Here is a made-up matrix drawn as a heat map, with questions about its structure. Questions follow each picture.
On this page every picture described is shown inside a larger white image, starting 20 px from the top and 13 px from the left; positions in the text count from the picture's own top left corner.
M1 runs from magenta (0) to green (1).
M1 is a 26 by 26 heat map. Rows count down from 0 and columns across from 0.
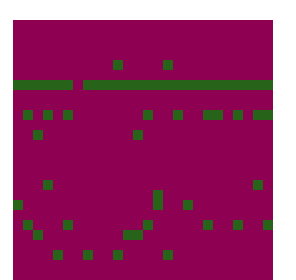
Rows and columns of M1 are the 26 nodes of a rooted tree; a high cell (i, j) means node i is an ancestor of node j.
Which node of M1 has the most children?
20
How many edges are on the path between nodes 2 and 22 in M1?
6
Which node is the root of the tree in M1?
6
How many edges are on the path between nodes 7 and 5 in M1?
5
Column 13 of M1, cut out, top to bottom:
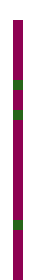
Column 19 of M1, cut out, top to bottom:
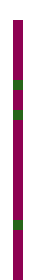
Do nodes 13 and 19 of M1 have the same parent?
yes
